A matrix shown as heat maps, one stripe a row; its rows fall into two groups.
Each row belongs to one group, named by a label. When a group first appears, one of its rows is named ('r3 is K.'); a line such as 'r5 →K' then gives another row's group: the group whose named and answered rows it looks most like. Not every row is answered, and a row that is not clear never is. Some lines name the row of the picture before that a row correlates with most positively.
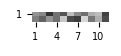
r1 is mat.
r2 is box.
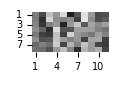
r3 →mat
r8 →box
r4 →mat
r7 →mat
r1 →box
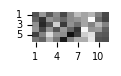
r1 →mat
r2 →mat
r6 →mat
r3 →mat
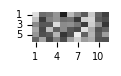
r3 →mat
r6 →mat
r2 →box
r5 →mat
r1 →mat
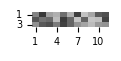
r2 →mat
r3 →mat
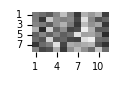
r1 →box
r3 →box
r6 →box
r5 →mat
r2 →box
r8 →mat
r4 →box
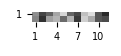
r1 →box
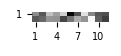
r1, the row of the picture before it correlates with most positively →1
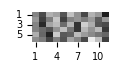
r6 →mat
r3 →box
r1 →mat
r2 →mat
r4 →box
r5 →mat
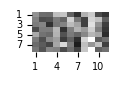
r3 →mat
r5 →mat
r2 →mat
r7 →box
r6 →box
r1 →box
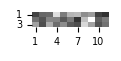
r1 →mat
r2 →box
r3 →box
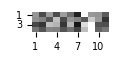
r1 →box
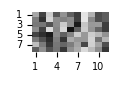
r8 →mat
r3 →box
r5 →mat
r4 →box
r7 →mat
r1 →box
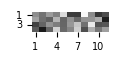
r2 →mat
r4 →mat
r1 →box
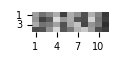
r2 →mat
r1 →mat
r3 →mat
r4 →mat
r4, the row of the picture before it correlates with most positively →3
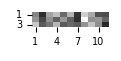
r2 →box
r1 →box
